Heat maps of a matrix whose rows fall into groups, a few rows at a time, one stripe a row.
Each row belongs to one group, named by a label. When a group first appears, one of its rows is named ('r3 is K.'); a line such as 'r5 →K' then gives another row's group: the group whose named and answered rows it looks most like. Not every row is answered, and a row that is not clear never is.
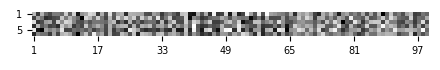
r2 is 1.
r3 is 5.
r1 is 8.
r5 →5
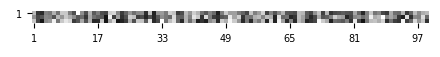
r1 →5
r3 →5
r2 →5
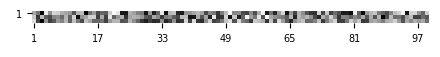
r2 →8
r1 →5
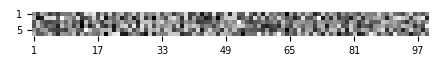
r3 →1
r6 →5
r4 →1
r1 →8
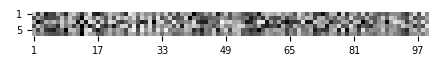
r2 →1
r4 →1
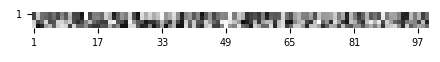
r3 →5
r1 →1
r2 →1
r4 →5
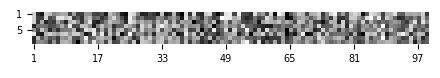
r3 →8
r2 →5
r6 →5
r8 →1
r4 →1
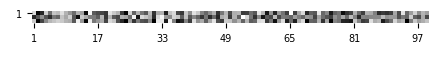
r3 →5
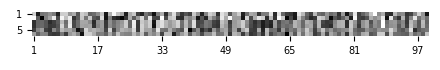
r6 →8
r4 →1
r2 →5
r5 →1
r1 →5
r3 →1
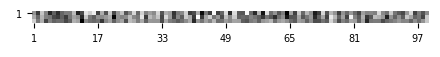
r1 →8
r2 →8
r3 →8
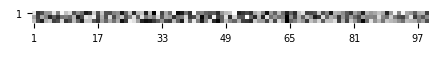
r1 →5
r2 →8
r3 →5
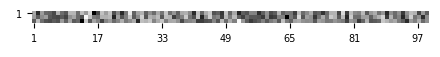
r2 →8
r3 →1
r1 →8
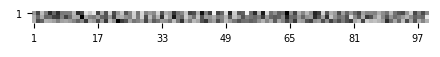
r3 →5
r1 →8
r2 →8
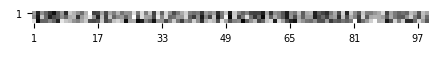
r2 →8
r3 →5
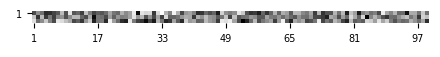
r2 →8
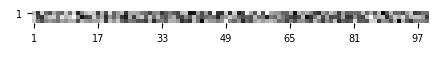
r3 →5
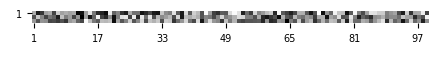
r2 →1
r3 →8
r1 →5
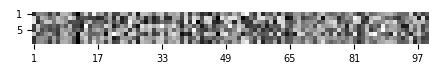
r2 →5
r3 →5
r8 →1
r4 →1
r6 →5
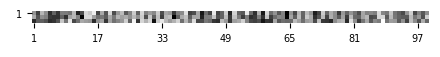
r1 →8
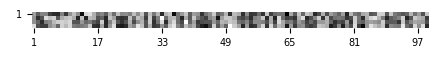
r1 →8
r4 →5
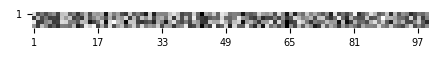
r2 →1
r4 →8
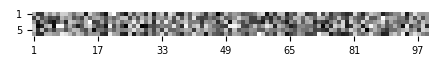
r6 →5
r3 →8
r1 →5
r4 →5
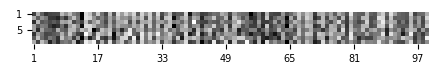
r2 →8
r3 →1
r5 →8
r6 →1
